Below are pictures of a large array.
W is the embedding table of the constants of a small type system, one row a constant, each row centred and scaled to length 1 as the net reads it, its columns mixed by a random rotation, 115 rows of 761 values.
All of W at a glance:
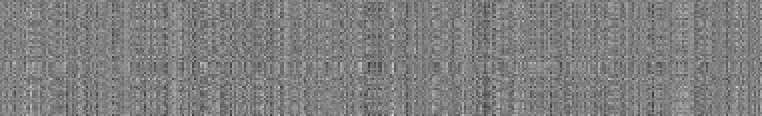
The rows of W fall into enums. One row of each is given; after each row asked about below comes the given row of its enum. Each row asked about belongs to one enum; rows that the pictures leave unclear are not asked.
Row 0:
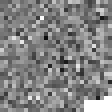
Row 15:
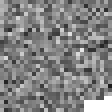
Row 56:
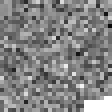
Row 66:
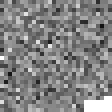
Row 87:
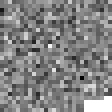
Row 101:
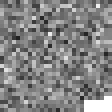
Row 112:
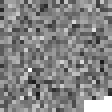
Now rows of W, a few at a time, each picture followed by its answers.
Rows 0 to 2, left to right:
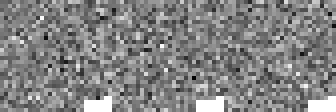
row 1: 87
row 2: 56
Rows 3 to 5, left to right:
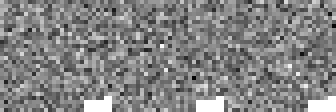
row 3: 15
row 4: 87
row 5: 56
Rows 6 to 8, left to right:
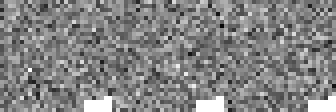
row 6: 112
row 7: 56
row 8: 15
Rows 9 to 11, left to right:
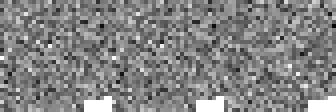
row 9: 66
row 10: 66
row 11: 56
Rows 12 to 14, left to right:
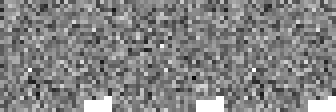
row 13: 87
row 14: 112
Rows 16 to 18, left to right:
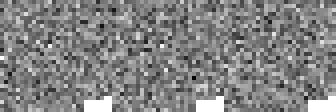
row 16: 66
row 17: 87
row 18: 101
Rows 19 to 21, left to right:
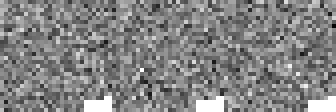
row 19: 15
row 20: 112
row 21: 56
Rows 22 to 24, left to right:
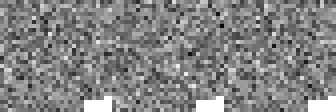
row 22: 101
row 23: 56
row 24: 101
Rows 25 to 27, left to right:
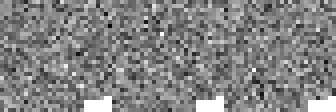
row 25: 56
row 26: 101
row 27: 112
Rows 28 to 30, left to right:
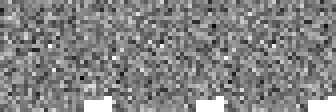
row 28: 87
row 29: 66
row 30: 66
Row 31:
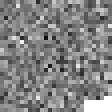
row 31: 0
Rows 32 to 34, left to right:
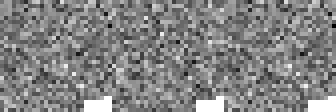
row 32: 56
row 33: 101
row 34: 56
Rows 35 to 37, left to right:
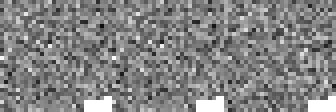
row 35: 66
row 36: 66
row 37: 15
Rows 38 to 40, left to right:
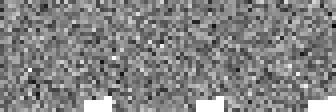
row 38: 112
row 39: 66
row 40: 56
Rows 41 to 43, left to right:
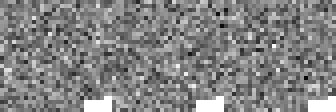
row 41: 101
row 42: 56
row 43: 87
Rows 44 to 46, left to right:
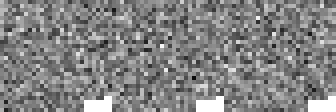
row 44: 15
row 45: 87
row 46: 101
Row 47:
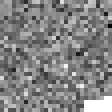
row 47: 56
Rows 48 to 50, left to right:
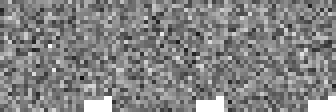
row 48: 87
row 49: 101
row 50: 15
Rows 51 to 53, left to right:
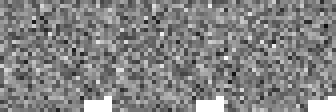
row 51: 101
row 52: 101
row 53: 66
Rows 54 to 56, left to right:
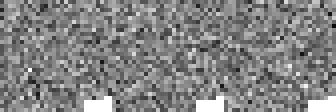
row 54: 112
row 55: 15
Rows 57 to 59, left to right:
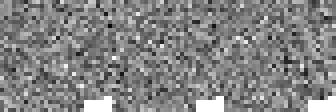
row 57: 56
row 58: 66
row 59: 0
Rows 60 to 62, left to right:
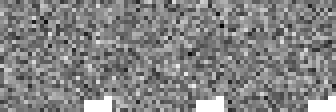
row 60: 101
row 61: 56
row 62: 15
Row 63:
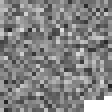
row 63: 15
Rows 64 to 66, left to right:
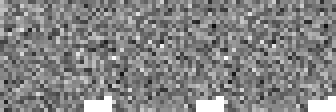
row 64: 15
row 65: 66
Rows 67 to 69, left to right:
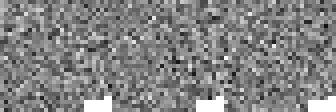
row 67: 15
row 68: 0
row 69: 66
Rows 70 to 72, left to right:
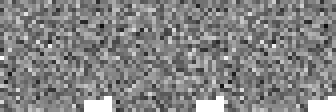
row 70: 66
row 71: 15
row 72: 66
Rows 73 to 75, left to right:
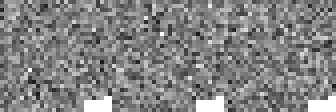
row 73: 112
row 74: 101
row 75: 15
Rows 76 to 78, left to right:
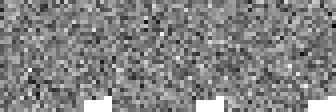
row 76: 112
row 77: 101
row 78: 56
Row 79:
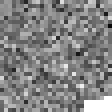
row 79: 56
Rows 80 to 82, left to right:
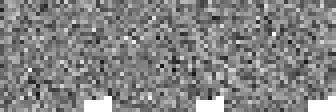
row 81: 0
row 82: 101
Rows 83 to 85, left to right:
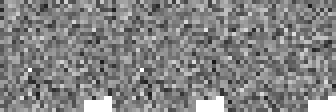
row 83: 112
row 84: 112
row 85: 15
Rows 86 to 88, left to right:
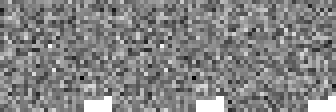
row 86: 87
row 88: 15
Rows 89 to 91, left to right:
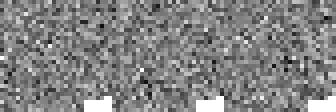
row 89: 66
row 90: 112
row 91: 0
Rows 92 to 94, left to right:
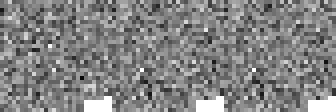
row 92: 87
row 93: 112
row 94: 112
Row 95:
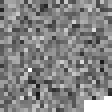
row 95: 112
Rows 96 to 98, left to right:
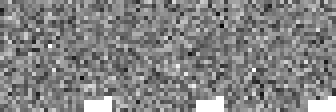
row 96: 87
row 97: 56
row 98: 112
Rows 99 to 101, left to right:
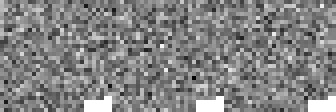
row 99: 15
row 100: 87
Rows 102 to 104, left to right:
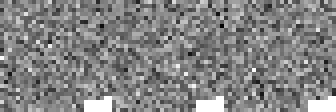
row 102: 66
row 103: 56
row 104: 112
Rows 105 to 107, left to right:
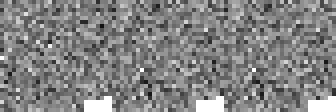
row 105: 66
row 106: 112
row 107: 112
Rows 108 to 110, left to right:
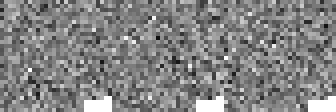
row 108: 112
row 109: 0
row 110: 66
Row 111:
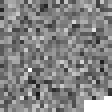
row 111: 112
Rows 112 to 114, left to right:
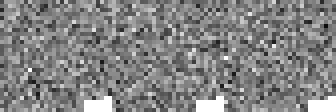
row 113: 15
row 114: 66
